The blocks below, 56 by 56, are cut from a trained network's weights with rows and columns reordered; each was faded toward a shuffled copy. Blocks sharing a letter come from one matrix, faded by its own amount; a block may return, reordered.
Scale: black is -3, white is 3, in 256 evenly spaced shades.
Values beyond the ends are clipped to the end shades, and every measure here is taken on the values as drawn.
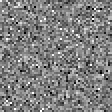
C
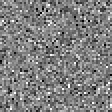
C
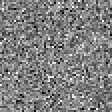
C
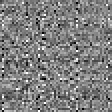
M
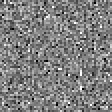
C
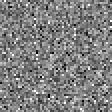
C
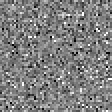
C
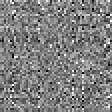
M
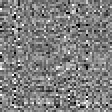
M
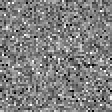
C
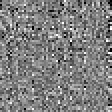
M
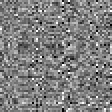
M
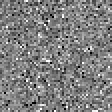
C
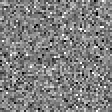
C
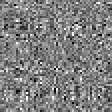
M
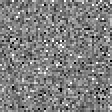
C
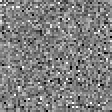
C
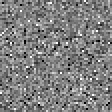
C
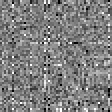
M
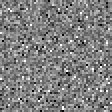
C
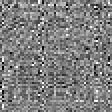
M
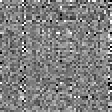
M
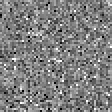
C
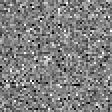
C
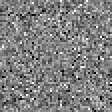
C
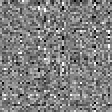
M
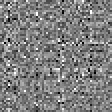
M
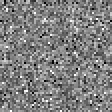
C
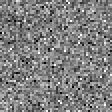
C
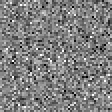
C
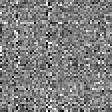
M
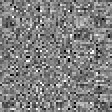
M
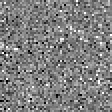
C
